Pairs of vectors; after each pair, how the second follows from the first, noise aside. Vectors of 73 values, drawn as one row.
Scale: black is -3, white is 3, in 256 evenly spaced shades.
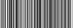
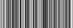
shuffled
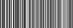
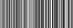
wrapped around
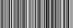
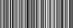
negated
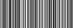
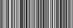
negated
